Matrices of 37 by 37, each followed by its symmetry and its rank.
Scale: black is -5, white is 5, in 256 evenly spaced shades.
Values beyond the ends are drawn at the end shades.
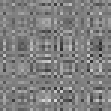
antisymmetric, rank two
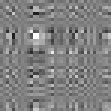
symmetric, rank two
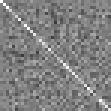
symmetric, full rank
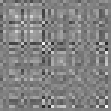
symmetric, rank three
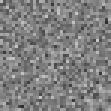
symmetric, full rank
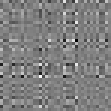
antisymmetric, rank two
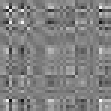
symmetric, rank two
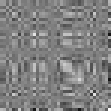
symmetric, rank three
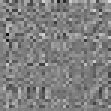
neither, rank five
